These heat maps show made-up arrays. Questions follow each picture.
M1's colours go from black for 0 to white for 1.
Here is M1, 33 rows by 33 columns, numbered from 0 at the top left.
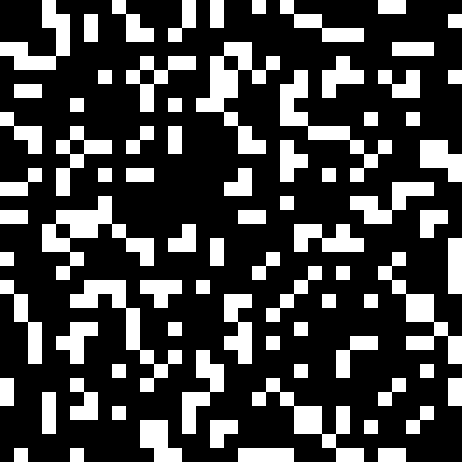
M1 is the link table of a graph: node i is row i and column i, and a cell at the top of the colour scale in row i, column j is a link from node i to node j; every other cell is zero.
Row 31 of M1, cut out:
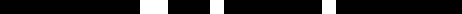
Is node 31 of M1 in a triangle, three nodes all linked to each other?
no
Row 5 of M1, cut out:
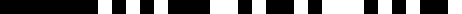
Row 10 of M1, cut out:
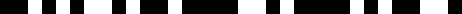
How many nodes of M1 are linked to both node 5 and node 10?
5
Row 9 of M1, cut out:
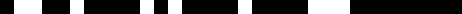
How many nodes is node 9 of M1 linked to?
9
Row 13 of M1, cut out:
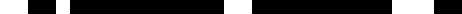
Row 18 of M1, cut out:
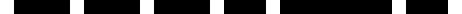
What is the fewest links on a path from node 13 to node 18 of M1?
2
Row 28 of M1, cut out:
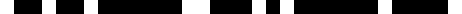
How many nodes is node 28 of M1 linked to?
9
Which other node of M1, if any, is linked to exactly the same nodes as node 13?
node 3
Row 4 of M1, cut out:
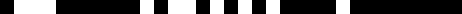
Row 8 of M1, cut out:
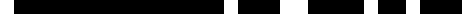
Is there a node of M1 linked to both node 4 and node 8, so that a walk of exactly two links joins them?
no
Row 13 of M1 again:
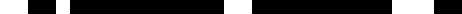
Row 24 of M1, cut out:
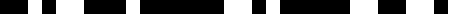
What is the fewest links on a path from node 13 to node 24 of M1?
2
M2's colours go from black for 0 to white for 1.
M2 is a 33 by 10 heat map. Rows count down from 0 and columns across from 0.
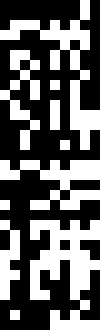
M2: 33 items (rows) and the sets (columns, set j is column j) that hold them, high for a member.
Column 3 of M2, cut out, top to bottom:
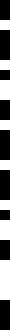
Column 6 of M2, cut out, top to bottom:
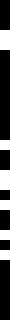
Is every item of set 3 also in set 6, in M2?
no
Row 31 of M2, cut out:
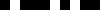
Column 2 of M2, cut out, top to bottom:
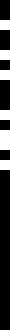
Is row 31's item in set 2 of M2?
no
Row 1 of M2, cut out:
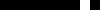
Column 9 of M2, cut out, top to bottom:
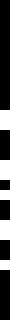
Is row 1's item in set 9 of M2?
no
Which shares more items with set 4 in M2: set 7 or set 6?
set 7
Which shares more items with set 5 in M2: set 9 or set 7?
set 7
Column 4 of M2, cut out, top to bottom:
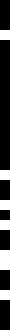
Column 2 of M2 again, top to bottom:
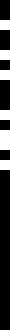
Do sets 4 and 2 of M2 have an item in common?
no
